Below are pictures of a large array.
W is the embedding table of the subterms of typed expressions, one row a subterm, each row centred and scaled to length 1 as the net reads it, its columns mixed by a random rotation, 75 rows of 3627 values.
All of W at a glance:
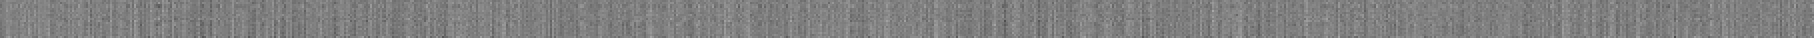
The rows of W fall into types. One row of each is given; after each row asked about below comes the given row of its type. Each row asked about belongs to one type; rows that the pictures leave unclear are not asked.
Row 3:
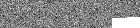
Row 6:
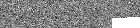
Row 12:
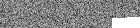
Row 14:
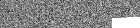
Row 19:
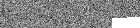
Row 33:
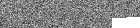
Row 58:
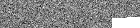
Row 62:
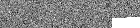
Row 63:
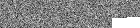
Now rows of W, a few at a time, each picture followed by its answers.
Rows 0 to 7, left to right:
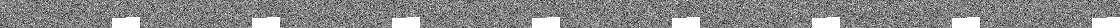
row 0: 33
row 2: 12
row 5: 58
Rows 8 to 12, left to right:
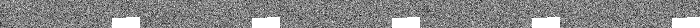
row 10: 14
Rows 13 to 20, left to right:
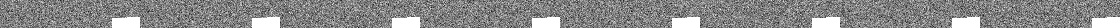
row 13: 14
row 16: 3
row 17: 14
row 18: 33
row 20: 6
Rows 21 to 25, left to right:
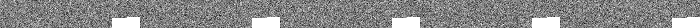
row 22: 14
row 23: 3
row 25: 58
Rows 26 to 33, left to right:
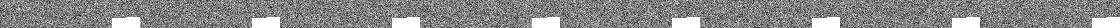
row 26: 33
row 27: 62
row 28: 63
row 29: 6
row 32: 33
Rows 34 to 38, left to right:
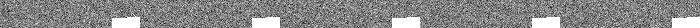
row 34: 19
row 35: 3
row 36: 58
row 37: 62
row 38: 58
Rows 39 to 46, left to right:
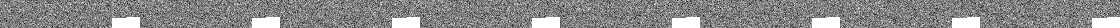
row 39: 62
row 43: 33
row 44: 6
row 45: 3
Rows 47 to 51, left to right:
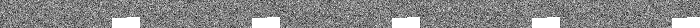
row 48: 3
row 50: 6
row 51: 19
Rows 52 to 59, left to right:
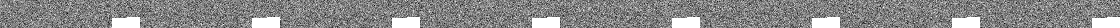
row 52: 62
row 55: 63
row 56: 6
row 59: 63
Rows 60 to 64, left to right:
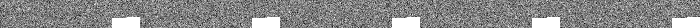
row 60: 33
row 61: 12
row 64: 63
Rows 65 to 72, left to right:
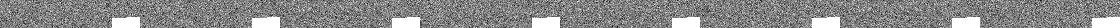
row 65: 62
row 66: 3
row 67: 6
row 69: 33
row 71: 6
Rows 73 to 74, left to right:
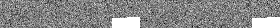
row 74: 62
